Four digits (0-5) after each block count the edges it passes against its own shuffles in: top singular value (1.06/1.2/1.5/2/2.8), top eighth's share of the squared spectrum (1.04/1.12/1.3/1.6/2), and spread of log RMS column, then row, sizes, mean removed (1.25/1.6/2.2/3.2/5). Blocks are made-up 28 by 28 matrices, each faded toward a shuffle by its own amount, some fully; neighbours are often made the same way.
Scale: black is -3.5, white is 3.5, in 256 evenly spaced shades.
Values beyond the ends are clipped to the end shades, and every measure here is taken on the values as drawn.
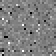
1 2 0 0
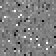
0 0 1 0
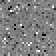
0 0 0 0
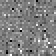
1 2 1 1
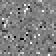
0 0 0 0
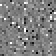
2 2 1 0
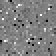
0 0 0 0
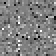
2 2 1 0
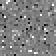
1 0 0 0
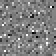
0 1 0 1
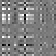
4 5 3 3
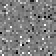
0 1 0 0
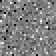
0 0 0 0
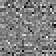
3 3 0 1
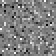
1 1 0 0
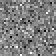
1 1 0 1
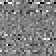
2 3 0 3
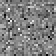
1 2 0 0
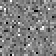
0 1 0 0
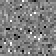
0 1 0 0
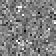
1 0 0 0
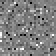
2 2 0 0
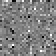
2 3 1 1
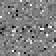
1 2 0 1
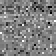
2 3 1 1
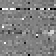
3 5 0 2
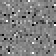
1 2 0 1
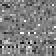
3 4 0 2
